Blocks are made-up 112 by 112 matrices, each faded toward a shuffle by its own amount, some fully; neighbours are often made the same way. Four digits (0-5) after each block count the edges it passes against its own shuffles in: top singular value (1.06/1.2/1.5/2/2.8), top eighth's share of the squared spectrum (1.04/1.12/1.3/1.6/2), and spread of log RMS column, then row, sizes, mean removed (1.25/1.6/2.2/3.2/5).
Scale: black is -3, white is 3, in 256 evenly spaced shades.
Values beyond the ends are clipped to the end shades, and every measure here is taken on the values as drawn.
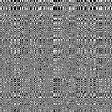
5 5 4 4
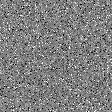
2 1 0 0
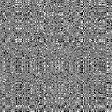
5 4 3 3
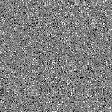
4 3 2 1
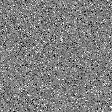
2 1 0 0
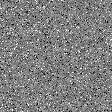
1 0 0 0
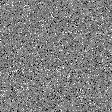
0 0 0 1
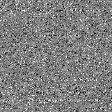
1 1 0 2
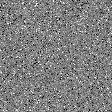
0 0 0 0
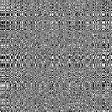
5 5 4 4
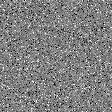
0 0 0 0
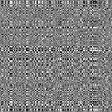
5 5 4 4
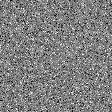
2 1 0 0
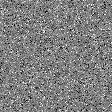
0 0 0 0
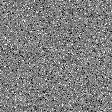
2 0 0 0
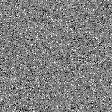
3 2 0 0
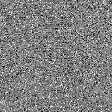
3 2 1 1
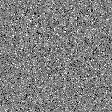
3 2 0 0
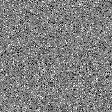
3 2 1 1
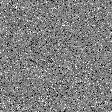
0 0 0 0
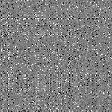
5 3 2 2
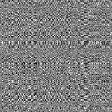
5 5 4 4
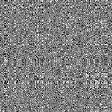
5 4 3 3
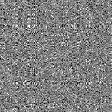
4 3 2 2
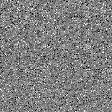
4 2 1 1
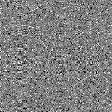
4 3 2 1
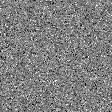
2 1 0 0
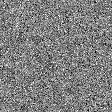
0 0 0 0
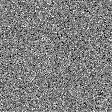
0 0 0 0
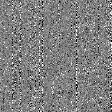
2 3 4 0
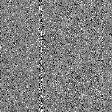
2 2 3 0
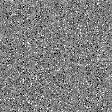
1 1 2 0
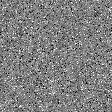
0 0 0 0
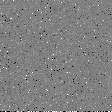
4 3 0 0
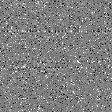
4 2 1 1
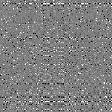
5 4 2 3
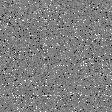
3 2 0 1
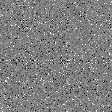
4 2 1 1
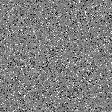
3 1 0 0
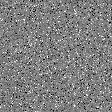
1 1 0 0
